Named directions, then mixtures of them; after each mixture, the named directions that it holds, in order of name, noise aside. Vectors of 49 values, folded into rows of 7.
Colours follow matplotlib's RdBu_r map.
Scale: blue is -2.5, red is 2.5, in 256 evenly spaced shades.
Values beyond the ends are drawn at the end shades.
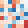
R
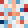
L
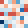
L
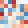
L, R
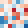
L, R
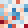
L, R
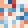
L, R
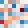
L, R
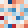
R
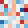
L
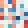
R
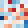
R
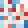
R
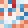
L, R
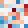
L, R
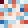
L, R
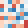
R
